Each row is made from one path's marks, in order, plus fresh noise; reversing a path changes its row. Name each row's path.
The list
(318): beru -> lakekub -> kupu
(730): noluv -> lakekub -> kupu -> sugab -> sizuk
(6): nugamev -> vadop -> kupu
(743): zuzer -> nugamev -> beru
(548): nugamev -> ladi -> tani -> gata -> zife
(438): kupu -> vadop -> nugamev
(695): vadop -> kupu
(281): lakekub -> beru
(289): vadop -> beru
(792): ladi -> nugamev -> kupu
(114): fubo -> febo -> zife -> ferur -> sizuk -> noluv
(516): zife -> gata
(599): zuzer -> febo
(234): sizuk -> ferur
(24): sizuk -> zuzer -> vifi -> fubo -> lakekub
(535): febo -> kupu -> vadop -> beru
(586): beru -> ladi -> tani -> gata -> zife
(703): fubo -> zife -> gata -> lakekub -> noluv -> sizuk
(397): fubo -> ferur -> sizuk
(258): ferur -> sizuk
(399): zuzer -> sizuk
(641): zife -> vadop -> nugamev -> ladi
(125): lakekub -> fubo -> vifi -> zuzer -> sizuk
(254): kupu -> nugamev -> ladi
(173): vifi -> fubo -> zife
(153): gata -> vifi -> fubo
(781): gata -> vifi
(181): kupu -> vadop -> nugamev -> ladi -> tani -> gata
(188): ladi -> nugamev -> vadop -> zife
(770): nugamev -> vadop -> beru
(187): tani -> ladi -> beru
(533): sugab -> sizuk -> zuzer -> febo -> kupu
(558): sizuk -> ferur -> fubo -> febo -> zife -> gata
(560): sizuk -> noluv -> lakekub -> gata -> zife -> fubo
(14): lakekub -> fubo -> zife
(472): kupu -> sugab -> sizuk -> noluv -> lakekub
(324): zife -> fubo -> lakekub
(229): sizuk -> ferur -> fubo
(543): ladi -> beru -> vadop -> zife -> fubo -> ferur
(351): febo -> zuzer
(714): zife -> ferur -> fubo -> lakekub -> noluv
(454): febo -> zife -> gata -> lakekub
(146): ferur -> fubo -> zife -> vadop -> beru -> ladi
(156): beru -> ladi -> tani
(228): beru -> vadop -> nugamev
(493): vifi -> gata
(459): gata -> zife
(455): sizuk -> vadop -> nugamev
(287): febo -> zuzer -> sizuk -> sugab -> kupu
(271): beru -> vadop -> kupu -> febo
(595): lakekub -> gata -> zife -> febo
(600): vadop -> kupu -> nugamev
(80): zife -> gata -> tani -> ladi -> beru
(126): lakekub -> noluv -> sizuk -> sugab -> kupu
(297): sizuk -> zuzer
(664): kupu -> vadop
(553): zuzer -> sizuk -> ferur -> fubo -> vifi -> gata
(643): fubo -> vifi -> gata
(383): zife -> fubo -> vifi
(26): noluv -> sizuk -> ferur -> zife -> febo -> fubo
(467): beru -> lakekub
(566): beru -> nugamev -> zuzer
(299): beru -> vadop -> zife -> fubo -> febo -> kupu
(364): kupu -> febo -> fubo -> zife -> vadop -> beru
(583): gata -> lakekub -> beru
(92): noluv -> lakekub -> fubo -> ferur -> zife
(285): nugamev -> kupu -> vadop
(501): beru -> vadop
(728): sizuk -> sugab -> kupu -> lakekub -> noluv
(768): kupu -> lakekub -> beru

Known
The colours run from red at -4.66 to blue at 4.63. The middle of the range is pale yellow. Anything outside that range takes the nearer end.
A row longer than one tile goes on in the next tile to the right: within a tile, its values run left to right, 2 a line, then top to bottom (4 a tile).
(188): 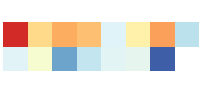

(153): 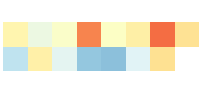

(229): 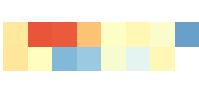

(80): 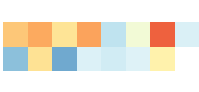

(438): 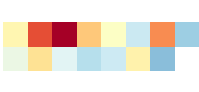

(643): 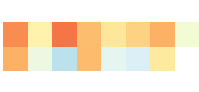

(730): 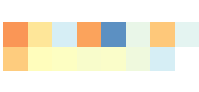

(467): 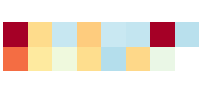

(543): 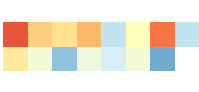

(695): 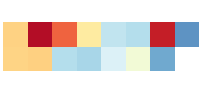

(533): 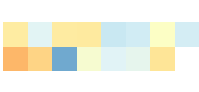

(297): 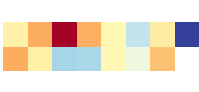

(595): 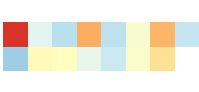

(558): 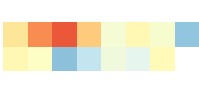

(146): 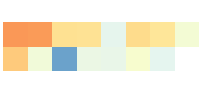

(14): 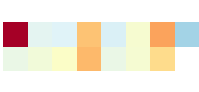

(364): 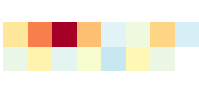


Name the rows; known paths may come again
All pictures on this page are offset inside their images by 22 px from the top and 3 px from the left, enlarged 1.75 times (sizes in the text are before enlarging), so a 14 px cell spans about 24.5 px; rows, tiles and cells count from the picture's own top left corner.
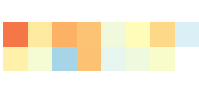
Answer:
(703)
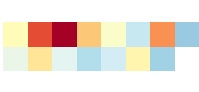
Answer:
(438)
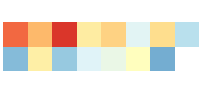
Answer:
(285)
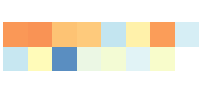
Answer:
(714)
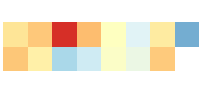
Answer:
(24)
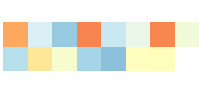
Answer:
(583)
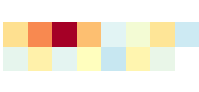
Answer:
(364)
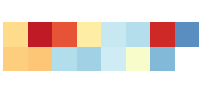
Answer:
(695)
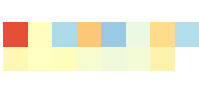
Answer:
(126)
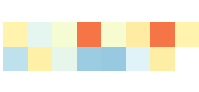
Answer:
(153)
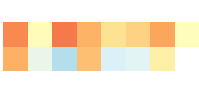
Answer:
(643)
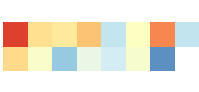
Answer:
(543)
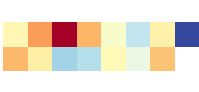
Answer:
(297)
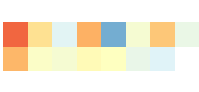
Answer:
(92)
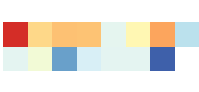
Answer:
(188)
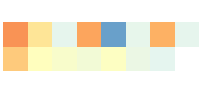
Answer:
(730)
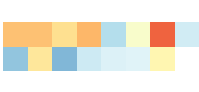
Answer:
(80)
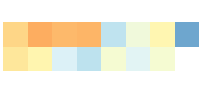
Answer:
(560)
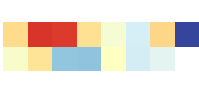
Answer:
(455)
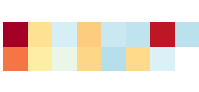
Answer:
(467)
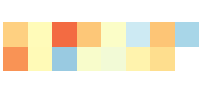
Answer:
(553)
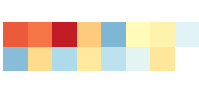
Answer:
(454)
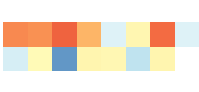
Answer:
(383)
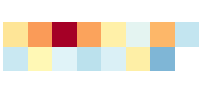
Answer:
(254)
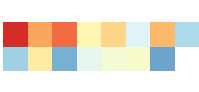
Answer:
(6)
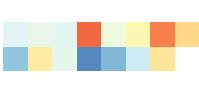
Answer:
(781)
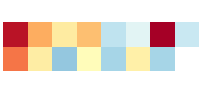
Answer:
(156)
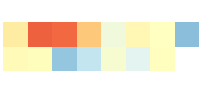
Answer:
(558)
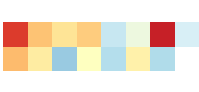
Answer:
(586)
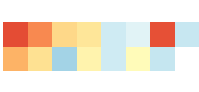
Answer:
(299)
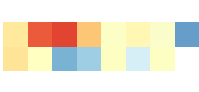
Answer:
(229)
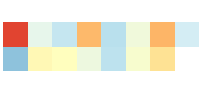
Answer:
(595)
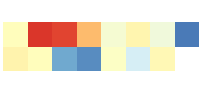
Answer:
(234)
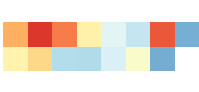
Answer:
(600)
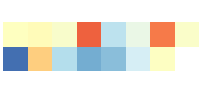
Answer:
(459)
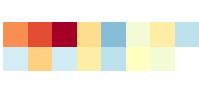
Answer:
(535)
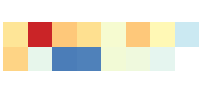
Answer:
(258)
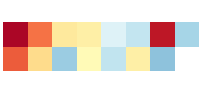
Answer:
(228)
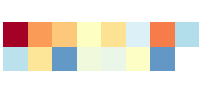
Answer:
(770)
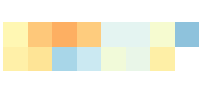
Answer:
(728)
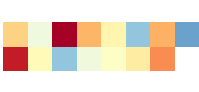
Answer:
(399)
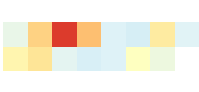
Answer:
(472)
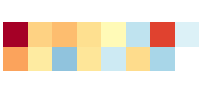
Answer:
(566)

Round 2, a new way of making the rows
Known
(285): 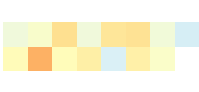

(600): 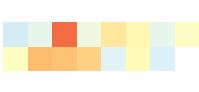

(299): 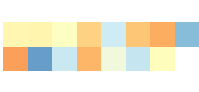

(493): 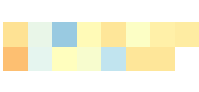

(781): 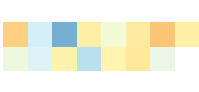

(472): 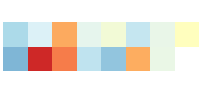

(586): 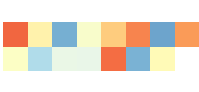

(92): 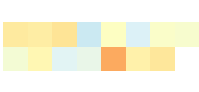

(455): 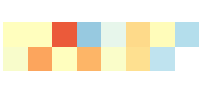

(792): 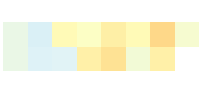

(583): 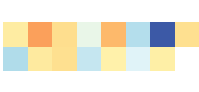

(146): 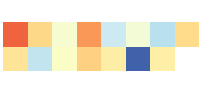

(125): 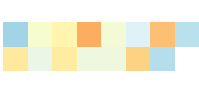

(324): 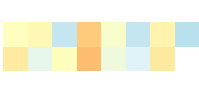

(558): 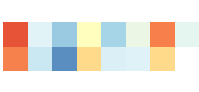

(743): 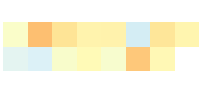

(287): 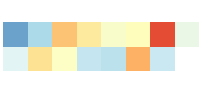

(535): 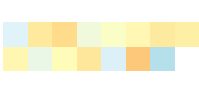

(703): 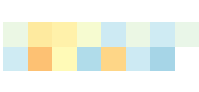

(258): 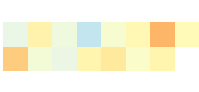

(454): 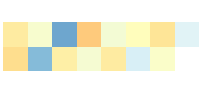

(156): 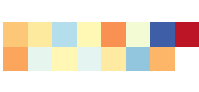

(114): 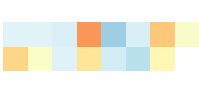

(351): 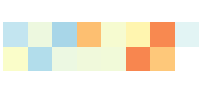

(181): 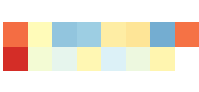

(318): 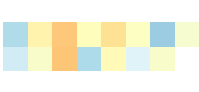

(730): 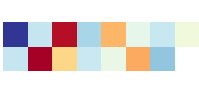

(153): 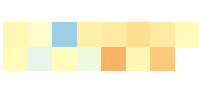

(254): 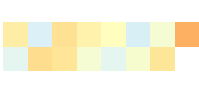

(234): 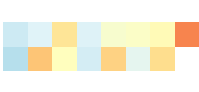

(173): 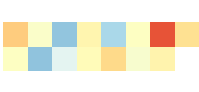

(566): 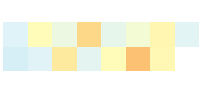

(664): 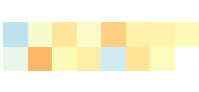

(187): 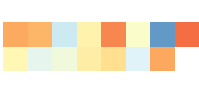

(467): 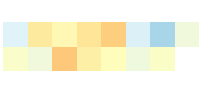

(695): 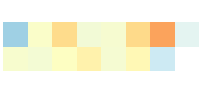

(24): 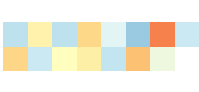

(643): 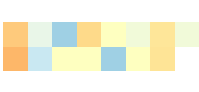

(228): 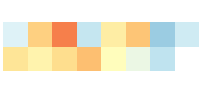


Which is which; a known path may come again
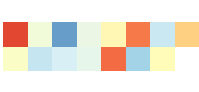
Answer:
(548)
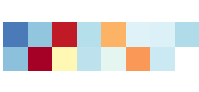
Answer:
(126)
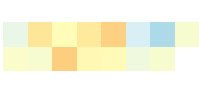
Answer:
(467)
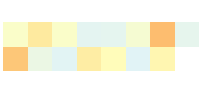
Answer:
(397)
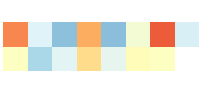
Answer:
(383)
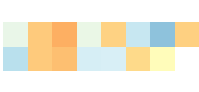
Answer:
(768)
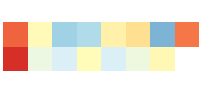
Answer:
(181)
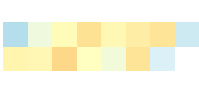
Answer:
(399)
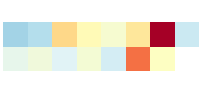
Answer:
(533)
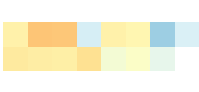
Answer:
(770)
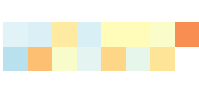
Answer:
(234)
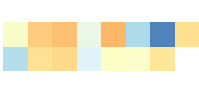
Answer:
(281)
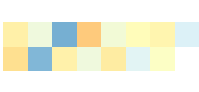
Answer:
(454)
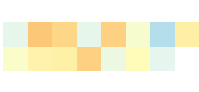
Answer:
(289)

